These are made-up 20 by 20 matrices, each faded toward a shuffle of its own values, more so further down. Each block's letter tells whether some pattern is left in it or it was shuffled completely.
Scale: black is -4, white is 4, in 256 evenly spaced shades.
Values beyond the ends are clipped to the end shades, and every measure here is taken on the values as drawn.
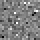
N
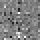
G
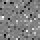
N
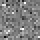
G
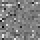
G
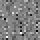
G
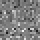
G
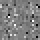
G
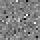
N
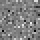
N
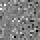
N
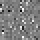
G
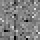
G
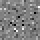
G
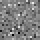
N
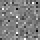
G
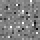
N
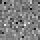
N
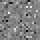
G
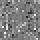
G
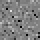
N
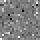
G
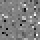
G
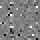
G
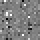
G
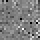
G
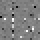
G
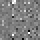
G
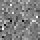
N
